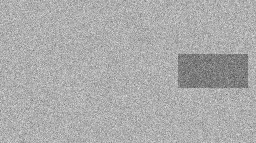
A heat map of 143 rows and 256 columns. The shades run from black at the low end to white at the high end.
Odd patch: lower, in the middle right. Average level on the scale: 70%. Stripes: none. Ninth with the lowest average: middle right.
